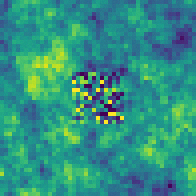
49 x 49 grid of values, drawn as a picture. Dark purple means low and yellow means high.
Ninth with the lowest average: top right. Grain: blotchy. Roughest part: centre. Odd patch: rougher, in the centre.
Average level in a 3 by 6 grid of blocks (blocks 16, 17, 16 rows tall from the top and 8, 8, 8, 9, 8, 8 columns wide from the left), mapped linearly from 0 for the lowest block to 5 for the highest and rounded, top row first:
353220
353144
444233
